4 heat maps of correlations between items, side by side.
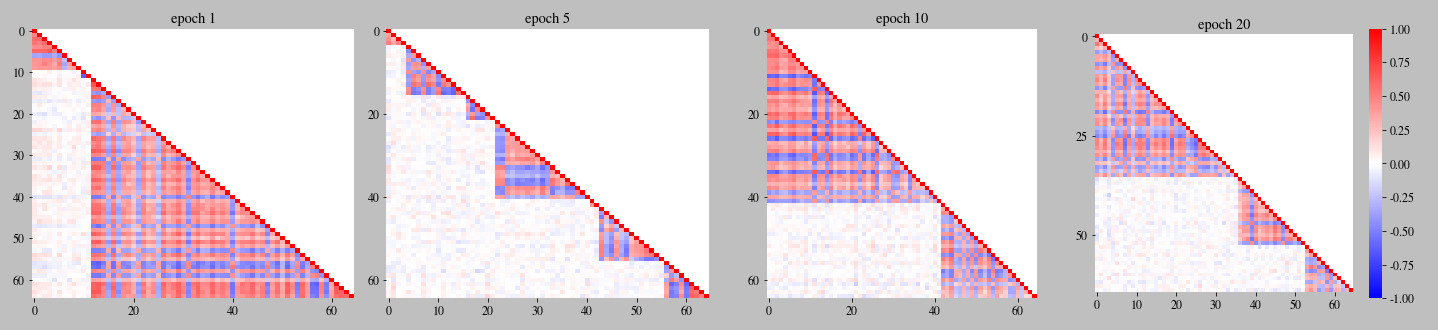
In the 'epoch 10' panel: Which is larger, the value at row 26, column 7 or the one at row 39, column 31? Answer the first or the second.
the second
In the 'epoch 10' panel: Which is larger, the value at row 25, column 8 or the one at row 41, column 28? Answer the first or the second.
the first
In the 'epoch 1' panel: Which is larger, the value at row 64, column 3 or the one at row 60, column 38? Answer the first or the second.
the second
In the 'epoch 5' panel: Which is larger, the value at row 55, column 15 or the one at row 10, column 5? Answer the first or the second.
the first
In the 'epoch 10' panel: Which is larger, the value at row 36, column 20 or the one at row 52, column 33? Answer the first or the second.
the first
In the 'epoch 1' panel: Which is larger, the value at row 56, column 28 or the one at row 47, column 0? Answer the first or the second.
the second
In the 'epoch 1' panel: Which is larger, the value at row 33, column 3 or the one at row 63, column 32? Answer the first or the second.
the second
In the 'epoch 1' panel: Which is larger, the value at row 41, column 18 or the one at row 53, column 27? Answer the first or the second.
the first
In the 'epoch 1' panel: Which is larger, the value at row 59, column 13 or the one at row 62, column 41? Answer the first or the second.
the second
